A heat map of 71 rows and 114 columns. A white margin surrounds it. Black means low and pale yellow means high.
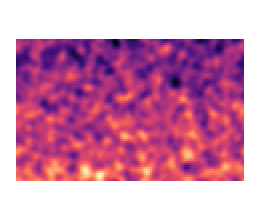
No lone cell stands out from its neighbours. The histogram is bell-shaped. No regular stripes run through it. Values rise toward the bottom. The field is mottled with small blotches.
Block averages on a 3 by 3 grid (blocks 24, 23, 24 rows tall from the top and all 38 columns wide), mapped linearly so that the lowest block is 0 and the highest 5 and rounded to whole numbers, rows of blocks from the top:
1 1 0 / 3 3 3 / 5 5 5
